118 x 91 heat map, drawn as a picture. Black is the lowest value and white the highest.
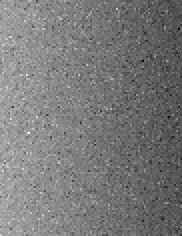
No row or column stands out. Overall the values sit about 50% of the way up the scale. Values rise toward the left. The texture is fine-grained noise. No regular stripes run through it.
